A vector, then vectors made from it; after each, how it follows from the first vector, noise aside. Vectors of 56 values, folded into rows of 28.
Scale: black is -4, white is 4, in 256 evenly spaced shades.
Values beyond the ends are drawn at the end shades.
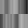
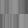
shrunk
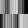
scaled up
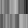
copied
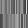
sign-scrambled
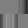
partly zeroed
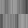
shrunk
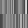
sign-scrambled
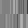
partly zeroed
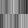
copied
